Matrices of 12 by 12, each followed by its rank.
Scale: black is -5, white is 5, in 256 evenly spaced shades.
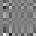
one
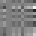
one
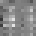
two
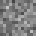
full rank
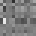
two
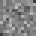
full rank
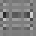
one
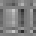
one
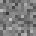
full rank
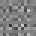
two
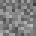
full rank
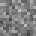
full rank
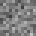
full rank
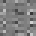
two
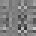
two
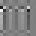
one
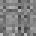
two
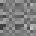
two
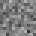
full rank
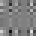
one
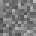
full rank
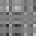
one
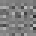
two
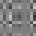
one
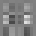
one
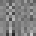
two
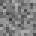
full rank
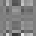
one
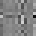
two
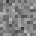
full rank
